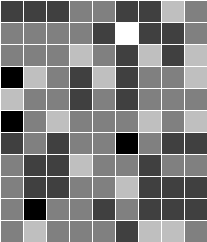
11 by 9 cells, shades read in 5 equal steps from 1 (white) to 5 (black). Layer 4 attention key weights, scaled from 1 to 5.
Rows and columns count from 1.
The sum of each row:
31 28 26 28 28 26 33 29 31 33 25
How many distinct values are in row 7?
3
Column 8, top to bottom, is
2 4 4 3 3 3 4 3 4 4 2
